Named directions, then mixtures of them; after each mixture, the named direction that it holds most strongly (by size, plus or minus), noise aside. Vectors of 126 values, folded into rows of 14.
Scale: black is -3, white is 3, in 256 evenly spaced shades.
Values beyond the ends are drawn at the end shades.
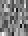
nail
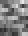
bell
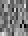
nail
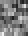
bell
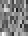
nail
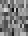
nail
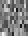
nail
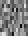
nail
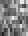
bell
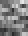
bell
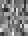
nail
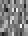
nail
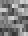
bell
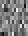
nail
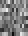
nail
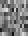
nail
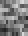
bell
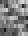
bell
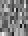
nail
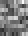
bell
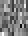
nail
